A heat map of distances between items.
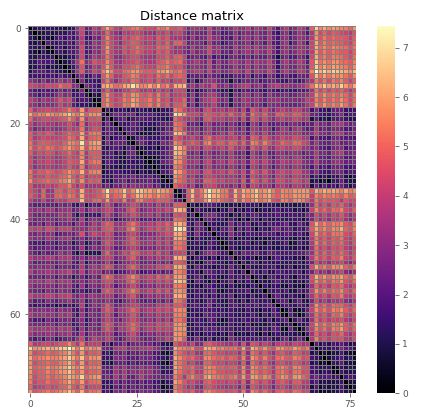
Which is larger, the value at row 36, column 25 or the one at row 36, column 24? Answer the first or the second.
the first
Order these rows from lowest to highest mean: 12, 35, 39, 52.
39, 52, 12, 35
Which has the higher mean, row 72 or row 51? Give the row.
72
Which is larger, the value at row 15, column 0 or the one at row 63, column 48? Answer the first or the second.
the first
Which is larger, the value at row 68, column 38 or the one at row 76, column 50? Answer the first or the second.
the second
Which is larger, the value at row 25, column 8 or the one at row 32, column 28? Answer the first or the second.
the first
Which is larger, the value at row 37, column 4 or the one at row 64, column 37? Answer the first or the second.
the first
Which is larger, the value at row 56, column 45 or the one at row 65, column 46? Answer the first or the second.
the first
